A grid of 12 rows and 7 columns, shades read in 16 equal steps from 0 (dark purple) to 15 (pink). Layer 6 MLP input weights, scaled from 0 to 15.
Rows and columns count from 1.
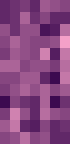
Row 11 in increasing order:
2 3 3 4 6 8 11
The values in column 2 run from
4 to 12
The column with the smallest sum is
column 6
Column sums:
63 87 82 62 84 45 91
